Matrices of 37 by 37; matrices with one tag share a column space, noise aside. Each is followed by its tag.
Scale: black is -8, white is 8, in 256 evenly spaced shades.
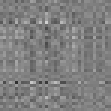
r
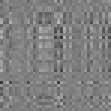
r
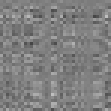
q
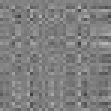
q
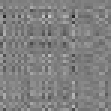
q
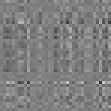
r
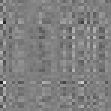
r
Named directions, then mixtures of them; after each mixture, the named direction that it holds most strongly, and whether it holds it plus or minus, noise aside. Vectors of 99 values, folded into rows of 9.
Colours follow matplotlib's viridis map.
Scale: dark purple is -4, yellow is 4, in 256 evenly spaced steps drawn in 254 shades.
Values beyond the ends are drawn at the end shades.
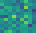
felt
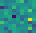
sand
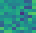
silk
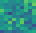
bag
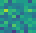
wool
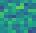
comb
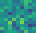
bag, plus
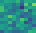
bag, plus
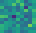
felt, minus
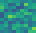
comb, minus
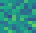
sand, minus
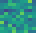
wool, minus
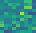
silk, minus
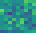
bag, plus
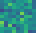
silk, minus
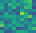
silk, minus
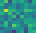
wool, plus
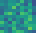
bag, minus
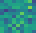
silk, minus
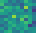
felt, plus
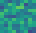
comb, plus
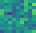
bag, plus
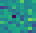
sand, plus
